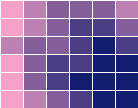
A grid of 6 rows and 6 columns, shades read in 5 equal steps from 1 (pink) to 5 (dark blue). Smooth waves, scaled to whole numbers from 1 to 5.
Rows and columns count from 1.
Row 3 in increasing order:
2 3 3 4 4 5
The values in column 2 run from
2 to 3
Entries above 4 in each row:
0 0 1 2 3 2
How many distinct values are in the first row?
3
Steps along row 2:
up up up same down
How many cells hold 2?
5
